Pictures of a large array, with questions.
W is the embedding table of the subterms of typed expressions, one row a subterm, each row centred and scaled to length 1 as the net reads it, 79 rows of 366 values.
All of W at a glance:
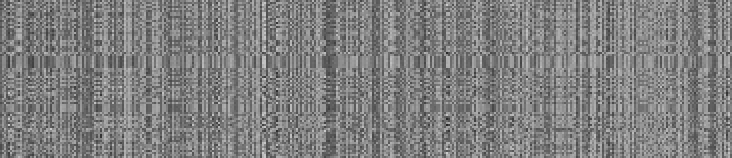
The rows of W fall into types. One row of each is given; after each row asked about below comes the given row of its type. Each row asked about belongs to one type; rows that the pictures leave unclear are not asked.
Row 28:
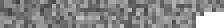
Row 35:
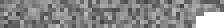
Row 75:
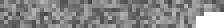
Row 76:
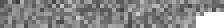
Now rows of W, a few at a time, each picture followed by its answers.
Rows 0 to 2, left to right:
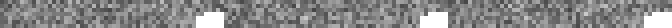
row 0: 76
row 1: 75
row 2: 76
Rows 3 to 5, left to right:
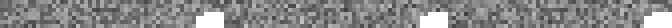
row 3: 35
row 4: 76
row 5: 35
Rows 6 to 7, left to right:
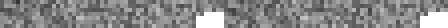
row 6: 28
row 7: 28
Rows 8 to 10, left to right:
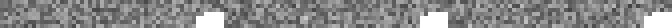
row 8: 35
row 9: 75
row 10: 76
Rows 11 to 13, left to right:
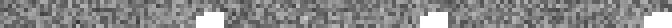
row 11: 28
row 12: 75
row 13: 76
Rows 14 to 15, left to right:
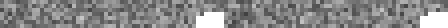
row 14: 75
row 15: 28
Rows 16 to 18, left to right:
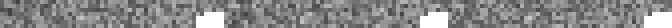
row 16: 28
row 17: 28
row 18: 75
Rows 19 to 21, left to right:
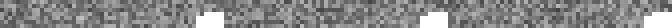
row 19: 75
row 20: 35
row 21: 76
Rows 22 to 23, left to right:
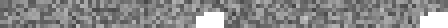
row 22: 35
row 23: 75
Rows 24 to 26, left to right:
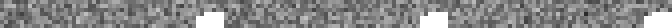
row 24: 28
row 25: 75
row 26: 35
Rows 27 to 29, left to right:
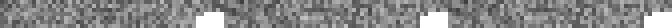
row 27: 76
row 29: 28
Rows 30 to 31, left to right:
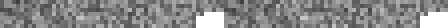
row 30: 28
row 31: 28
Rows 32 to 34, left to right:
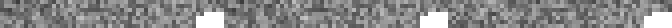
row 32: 28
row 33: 28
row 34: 75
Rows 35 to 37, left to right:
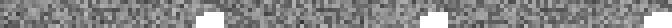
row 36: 28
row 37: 35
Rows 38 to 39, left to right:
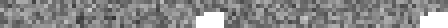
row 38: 76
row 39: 75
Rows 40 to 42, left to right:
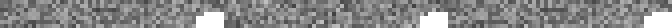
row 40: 35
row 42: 35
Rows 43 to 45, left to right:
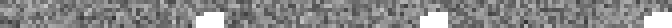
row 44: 28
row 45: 28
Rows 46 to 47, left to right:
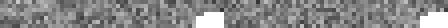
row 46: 75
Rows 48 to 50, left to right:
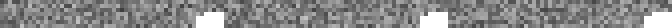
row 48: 76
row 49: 75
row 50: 35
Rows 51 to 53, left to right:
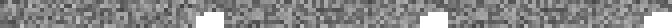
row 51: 76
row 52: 35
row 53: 35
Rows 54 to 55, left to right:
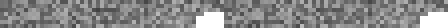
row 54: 35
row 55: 35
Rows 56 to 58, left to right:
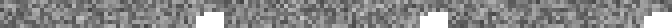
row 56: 75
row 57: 76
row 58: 75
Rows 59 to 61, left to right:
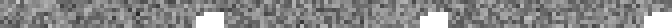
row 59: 75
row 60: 28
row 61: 75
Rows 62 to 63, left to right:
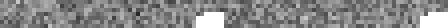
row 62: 75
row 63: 75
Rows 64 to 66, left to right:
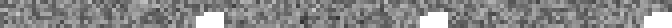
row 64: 76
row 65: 76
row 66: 75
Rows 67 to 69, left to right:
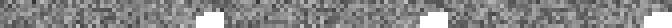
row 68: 35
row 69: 75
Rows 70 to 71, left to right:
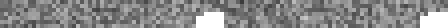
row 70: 35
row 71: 28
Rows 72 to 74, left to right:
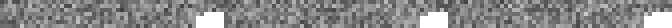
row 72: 76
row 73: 76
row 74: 76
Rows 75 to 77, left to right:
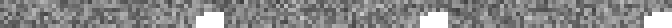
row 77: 28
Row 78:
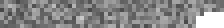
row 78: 75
